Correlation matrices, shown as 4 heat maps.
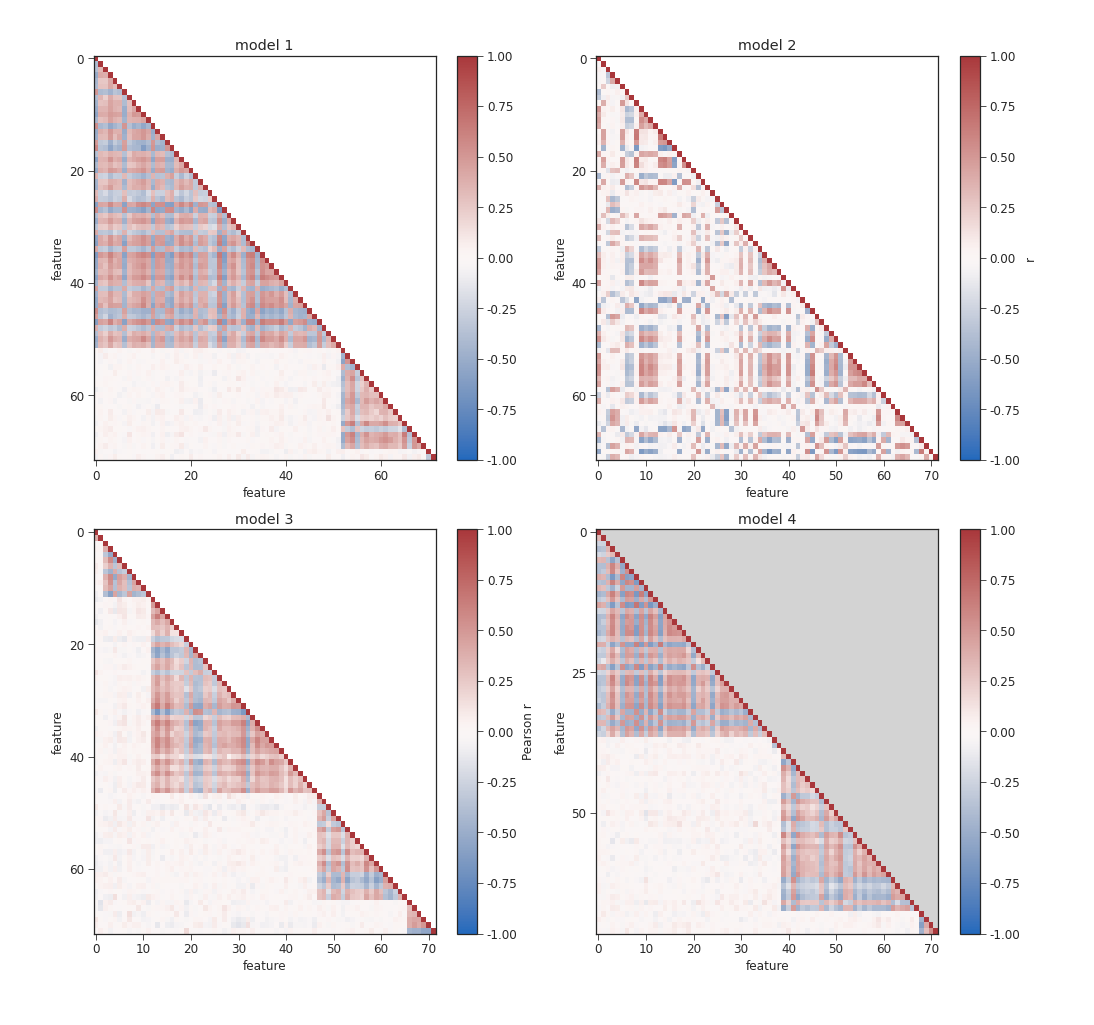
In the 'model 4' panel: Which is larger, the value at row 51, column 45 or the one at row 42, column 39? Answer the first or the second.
the second
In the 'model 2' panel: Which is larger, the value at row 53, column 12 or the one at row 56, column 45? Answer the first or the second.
the second
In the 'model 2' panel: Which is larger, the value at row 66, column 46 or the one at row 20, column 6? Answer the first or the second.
the first
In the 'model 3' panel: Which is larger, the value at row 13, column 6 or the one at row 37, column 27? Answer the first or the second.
the second
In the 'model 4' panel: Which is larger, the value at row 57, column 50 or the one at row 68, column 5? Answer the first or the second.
the first
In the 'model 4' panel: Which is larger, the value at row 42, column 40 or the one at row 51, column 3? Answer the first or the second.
the first
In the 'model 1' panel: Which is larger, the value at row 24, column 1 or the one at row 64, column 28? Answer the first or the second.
the second
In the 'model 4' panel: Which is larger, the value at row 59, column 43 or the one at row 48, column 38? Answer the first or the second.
the first
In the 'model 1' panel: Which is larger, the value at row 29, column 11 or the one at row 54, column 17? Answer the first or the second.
the first
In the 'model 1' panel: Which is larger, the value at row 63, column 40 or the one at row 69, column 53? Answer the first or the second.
the second
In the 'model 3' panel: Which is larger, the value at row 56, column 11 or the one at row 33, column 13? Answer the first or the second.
the second
